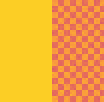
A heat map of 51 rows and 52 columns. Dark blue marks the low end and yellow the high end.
It is made of 1 by 2 panels. Panel 1,1: very high, flat. Panel 1,2: high, checkered.
